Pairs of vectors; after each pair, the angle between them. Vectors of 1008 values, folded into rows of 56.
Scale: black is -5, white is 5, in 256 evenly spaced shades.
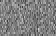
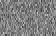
partly opposed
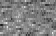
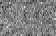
partly aligned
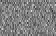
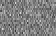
partly aligned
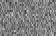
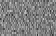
nearly opposite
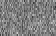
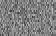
partly aligned
